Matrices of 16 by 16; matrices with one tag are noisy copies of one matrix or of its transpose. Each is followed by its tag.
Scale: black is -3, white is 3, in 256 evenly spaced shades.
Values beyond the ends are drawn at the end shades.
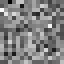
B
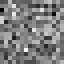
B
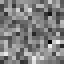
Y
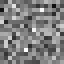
B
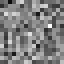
B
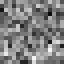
Y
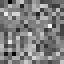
B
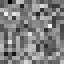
B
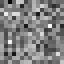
B
